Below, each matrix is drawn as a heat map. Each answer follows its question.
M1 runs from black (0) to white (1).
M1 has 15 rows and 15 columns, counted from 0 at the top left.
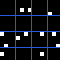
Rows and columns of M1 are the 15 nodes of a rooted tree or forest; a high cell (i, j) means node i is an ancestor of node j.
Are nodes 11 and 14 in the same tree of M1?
yes
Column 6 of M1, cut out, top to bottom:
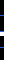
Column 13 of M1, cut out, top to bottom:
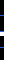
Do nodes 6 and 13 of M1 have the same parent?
yes
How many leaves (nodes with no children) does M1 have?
9
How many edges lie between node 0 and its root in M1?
2
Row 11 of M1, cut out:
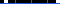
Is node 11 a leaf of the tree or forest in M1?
no
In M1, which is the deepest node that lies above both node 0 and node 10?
13
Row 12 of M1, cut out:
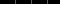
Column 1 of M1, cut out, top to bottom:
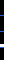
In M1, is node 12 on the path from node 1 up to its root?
no
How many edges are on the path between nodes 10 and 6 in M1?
3
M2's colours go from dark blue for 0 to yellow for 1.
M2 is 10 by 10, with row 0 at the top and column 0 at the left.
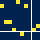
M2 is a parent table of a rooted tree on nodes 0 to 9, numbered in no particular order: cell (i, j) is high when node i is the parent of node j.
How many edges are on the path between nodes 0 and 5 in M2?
2
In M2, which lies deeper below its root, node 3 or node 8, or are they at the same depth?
the same depth
